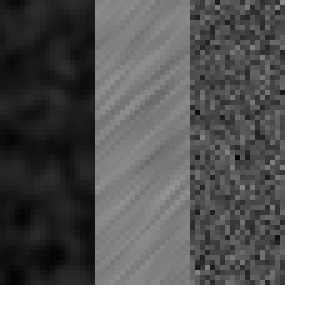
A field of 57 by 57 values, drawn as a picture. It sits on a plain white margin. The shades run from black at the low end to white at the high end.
The table splits into one row of 3 panels. Panel 1,1: very low, blotchy, faint in contrast. Panel 1,2: middling, slanting up to the right, faint in contrast. Panel 1,3: low, fine-grained.
